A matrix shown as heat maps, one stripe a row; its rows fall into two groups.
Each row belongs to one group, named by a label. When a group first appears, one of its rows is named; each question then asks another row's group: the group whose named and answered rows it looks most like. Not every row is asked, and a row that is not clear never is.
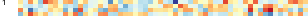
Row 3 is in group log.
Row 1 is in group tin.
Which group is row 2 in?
log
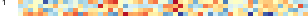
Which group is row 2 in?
log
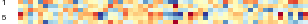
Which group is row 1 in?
tin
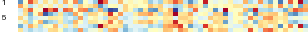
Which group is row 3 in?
tin
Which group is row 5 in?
log
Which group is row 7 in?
log
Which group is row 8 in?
log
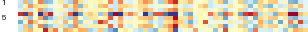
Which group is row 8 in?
tin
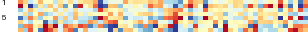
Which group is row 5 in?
log
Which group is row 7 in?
tin
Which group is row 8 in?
tin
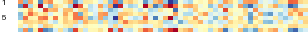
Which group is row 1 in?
tin
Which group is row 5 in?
tin
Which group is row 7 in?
tin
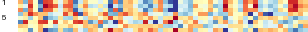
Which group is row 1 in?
tin
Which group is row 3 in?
tin
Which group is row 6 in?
tin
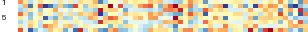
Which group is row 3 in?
log
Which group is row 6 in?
log
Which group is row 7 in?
tin
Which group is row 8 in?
log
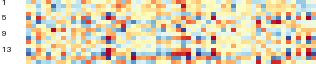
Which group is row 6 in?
log
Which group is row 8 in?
tin
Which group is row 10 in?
log
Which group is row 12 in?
tin
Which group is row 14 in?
log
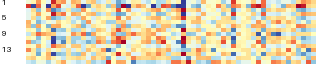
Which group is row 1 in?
tin
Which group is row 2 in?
tin
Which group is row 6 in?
log
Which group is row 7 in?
tin
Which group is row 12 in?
tin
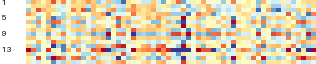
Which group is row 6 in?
tin
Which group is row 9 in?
log
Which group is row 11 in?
tin
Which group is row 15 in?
tin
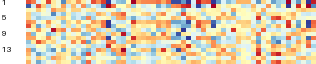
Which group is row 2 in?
log
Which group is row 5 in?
log
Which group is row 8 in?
tin
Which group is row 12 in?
log
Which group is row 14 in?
log
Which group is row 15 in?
tin
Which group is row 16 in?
log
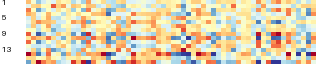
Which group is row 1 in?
log
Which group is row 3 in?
log
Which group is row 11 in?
log
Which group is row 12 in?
log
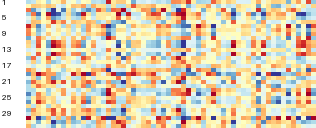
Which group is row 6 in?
tin
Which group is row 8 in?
log
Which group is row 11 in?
tin
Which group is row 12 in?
tin
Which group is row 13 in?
log
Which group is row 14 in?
tin
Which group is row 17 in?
log
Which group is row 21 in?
tin
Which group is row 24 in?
log
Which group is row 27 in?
tin
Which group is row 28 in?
tin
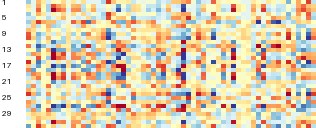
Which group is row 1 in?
log
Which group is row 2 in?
tin
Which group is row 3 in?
tin
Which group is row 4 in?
log
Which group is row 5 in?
log
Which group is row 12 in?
log
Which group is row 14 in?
tin
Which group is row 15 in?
tin
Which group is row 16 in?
log
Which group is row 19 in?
tin
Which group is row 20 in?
tin
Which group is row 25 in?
log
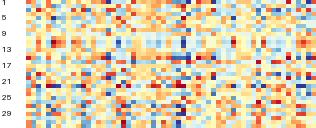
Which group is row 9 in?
log
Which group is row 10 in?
tin
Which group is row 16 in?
log
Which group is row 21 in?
tin
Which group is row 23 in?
log
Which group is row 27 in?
tin
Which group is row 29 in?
tin
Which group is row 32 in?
tin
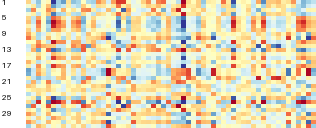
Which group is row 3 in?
tin
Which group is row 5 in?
tin
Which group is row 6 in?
tin
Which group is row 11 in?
tin
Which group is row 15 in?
tin
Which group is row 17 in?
tin
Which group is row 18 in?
log
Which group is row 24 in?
log
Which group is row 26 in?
tin
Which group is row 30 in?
tin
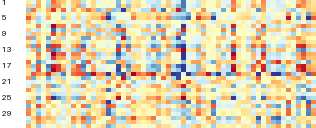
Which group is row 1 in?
tin
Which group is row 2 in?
tin
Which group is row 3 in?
tin
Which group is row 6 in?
log
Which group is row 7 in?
tin
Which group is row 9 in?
tin
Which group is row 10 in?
tin
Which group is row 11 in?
tin
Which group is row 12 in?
tin
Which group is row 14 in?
tin
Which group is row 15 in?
tin
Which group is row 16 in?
log
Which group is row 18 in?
tin
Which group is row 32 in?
log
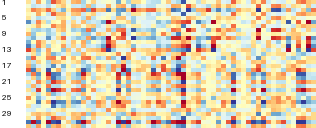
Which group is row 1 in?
tin
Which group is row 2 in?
log
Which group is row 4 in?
tin
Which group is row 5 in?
log
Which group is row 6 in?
log
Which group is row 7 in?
tin
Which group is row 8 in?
log
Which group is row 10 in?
log
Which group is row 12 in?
log
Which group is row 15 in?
tin
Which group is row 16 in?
tin
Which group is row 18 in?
tin
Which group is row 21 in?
tin
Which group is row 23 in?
tin
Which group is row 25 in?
log
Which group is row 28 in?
log
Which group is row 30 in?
tin
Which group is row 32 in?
tin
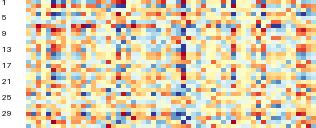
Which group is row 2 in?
tin
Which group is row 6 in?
log
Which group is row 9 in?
tin
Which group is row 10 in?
log
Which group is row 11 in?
tin
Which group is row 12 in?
tin
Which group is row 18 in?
tin
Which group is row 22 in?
tin
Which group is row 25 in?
log
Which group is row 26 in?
log
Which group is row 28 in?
tin
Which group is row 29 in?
tin
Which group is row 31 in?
tin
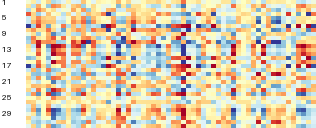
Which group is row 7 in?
log
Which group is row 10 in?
tin
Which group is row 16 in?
tin
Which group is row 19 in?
log
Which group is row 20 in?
tin
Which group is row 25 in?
tin
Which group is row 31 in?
log
